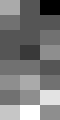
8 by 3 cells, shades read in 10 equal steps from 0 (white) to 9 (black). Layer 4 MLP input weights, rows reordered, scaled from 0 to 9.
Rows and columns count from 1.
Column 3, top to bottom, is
9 6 5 4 6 5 1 4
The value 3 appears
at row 1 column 1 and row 6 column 2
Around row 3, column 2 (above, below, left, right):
6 7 6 5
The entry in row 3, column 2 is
6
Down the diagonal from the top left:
3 6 5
